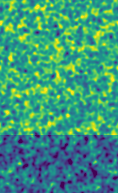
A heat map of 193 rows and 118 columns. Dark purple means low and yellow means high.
There are no regular stripes. A horizontal seam about 70% of the way down splits the table, and the top part is higher. The field is mottled with small blotches.
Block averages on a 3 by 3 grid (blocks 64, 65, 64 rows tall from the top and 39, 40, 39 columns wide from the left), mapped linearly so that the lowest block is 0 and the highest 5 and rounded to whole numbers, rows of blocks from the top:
5 5 5 | 5 5 4 | 0 0 0
